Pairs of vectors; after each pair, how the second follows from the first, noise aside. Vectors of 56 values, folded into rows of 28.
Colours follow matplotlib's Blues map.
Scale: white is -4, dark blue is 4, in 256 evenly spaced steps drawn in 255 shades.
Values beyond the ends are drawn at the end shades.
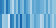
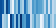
scaled up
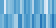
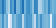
reversed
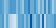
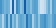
reversed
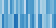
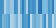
reversed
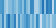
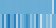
partly zeroed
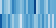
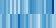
wrapped around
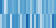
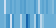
partly zeroed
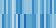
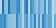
wrapped around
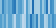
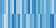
wrapped around
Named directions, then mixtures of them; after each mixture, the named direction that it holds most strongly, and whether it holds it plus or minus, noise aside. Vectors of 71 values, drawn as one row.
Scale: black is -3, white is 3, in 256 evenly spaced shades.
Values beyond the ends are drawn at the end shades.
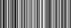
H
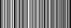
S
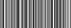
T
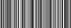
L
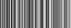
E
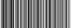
S, minus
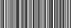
T, plus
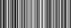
H, plus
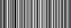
H, plus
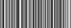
T, plus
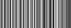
T, minus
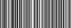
L, minus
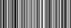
H, plus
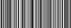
L, plus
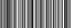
L, plus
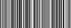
L, minus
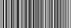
T, plus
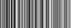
E, plus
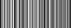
S, plus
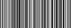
L, minus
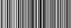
H, minus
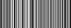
L, plus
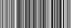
H, minus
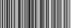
E, plus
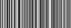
E, plus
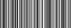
H, plus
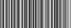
T, plus
